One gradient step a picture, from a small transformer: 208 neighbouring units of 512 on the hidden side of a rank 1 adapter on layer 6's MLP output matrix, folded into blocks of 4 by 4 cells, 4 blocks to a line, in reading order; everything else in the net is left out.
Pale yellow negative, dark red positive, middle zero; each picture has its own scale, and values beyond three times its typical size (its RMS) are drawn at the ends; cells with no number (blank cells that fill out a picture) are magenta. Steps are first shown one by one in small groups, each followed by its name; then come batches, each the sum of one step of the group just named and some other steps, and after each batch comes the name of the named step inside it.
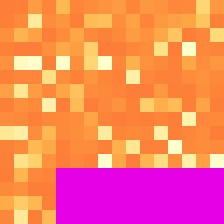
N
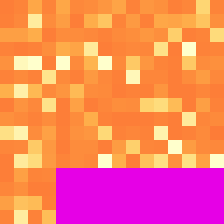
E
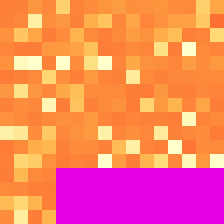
N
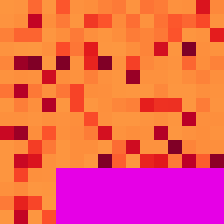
E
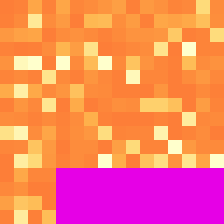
E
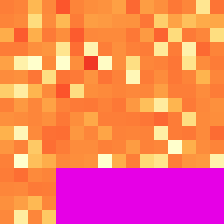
E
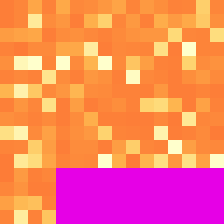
E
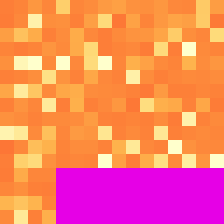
N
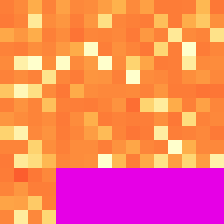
E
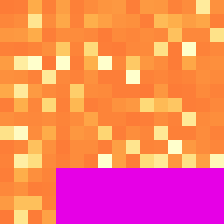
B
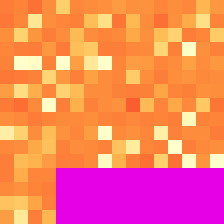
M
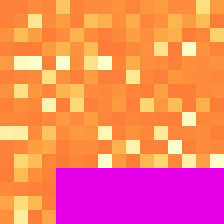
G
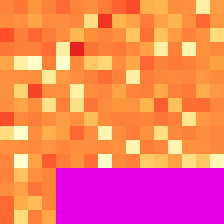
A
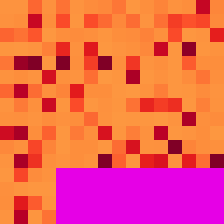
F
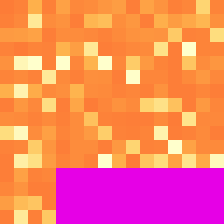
F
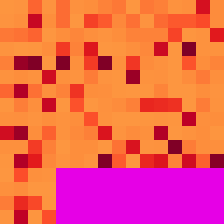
F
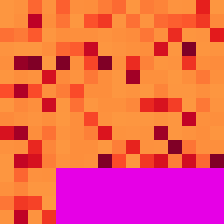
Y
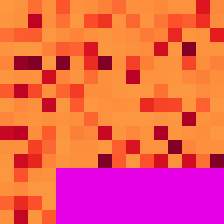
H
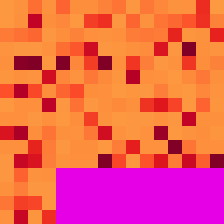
Y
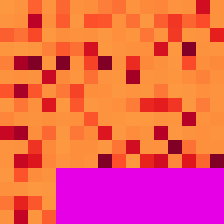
H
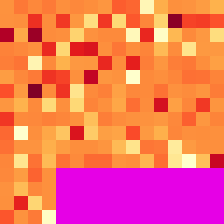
H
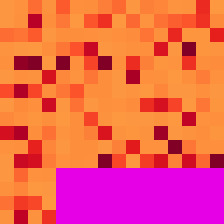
Y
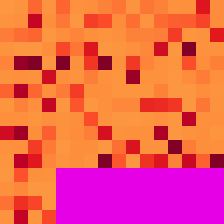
H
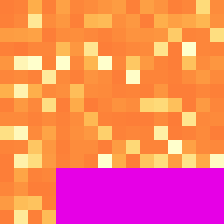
Y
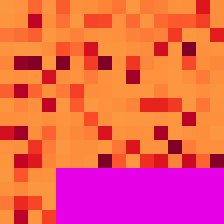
Y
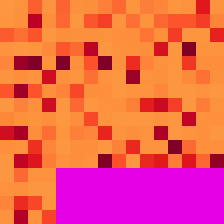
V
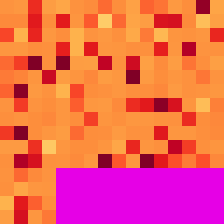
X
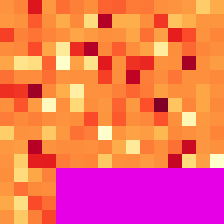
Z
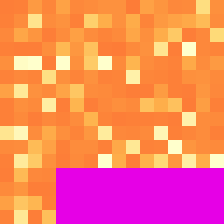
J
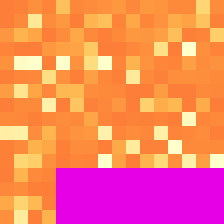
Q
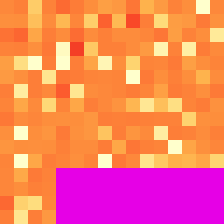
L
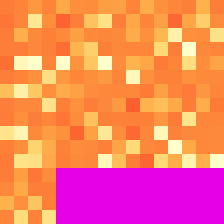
J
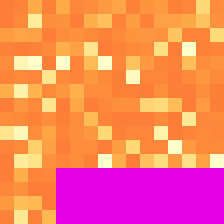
X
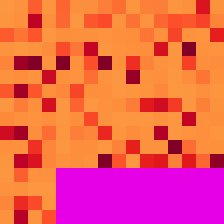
V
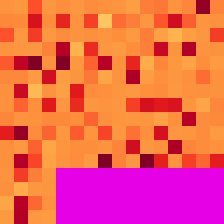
X
